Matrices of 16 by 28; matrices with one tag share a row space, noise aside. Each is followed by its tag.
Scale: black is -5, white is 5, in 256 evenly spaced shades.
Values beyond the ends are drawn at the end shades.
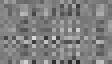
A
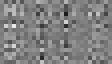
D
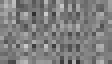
A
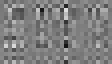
D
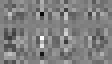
D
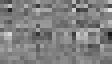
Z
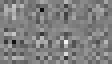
D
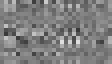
A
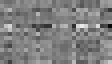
Z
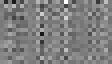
D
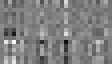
D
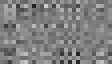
A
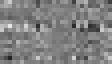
Z
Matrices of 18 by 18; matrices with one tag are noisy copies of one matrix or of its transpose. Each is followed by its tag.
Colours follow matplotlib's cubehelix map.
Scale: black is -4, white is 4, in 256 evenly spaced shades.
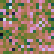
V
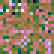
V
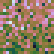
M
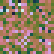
V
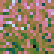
M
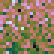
M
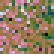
M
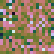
V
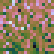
M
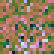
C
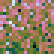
M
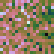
M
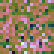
C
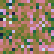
V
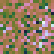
C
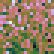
M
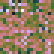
V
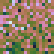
M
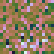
C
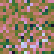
C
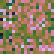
V
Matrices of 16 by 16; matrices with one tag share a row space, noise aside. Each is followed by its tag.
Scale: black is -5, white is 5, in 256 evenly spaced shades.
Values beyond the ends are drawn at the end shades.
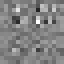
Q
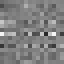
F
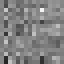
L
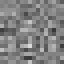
F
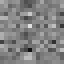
F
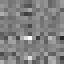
F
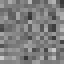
F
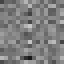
F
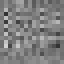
L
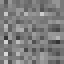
L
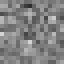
F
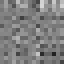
Q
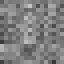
F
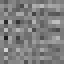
L
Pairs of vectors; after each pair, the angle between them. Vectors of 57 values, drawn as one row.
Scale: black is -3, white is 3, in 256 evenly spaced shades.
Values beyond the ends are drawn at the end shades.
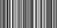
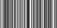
orthogonal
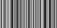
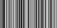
orthogonal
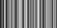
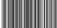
partly opposed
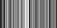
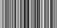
partly opposed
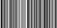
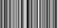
partly aligned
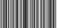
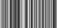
orthogonal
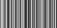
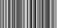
partly opposed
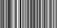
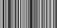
partly aligned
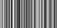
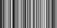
partly opposed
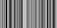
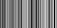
orthogonal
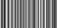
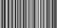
nearly parallel
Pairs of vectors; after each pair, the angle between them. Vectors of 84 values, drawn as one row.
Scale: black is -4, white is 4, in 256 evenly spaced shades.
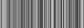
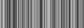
partly aligned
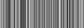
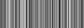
nearly opposite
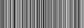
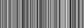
partly aligned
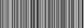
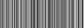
nearly parallel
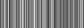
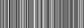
nearly parallel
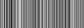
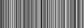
partly opposed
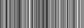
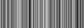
nearly opposite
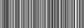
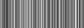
nearly parallel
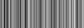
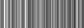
nearly opposite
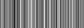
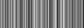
partly opposed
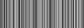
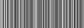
nearly opposite
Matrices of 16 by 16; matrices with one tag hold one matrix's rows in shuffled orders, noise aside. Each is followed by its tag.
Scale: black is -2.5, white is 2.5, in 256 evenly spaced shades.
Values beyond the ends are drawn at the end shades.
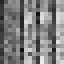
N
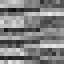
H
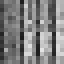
N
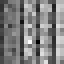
N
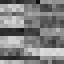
H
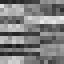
H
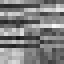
H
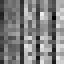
N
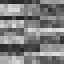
H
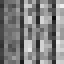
N
